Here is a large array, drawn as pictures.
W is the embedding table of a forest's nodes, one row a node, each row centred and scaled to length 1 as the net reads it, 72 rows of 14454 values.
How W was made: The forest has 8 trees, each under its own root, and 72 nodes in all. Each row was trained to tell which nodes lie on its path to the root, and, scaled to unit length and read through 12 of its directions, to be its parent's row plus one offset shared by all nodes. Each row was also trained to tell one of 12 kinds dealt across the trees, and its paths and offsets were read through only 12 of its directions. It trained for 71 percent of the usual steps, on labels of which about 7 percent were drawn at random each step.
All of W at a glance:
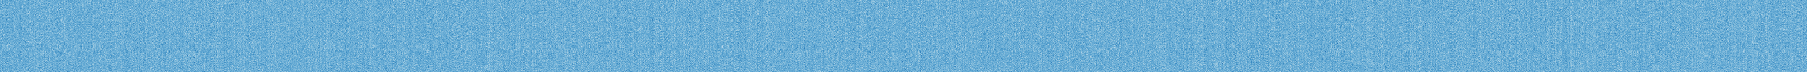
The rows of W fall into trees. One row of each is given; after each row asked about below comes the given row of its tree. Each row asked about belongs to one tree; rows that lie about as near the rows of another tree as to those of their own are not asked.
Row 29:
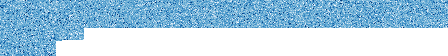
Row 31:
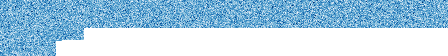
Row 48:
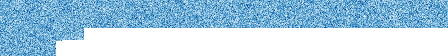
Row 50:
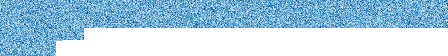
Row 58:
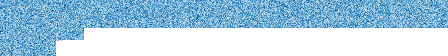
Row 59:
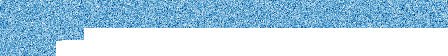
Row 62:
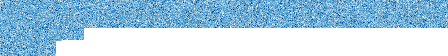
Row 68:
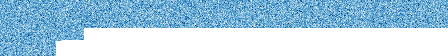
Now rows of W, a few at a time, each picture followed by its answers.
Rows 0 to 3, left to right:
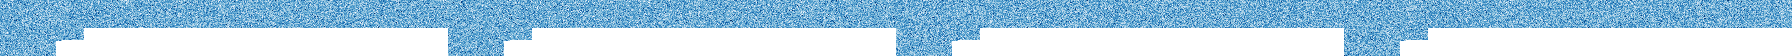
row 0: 68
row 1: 68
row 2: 31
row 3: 68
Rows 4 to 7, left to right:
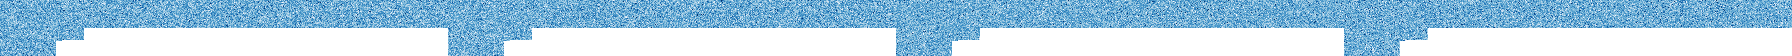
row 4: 62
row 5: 58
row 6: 62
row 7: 68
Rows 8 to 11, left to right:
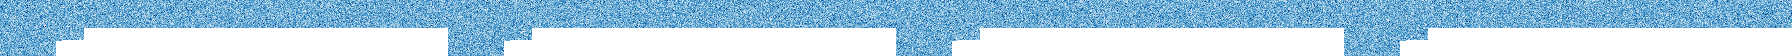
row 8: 59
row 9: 62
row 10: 29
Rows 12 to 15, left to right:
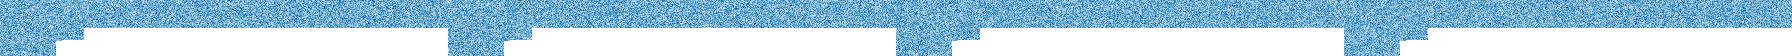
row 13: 29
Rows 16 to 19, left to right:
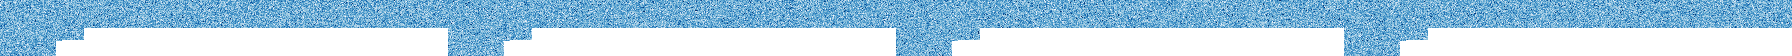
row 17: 68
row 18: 68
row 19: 59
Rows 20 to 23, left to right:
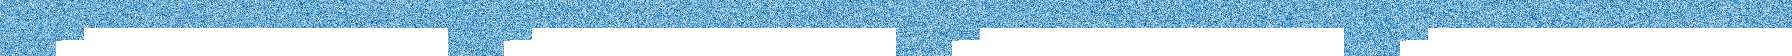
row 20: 59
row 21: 58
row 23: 50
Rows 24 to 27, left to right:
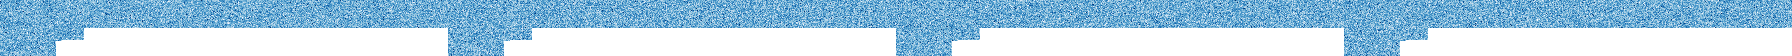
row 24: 31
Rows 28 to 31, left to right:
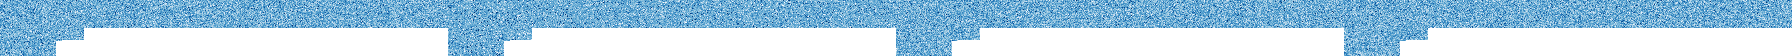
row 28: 59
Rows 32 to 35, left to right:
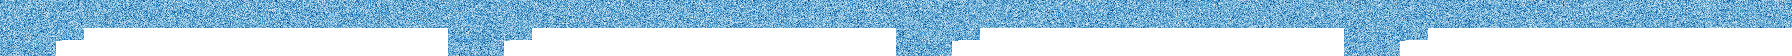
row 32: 58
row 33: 50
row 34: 62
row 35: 68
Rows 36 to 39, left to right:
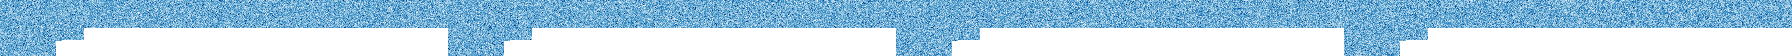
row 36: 31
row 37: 62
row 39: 58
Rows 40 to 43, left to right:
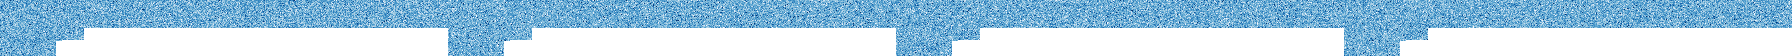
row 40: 62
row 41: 29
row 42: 31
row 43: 31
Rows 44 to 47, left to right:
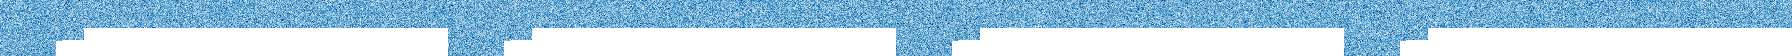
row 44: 48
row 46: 62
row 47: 62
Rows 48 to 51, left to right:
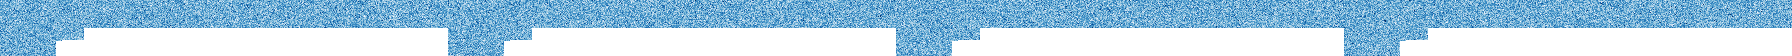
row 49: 48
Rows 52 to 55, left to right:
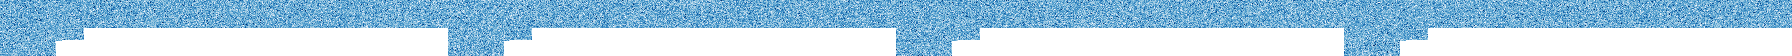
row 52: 68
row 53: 31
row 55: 31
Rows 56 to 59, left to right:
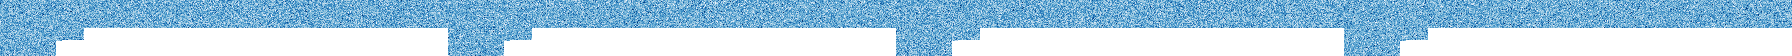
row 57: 62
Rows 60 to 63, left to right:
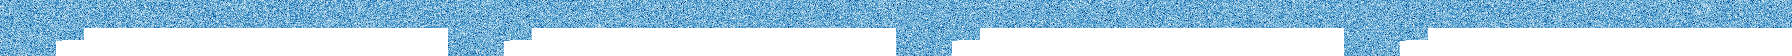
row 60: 31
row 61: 68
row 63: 68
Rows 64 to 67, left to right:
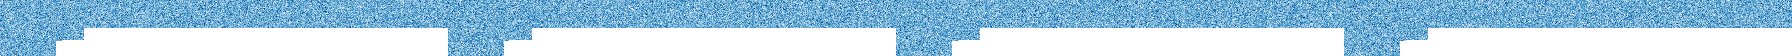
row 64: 62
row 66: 31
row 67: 58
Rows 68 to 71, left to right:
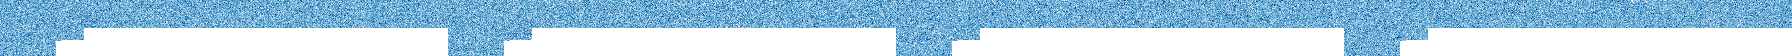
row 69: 31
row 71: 29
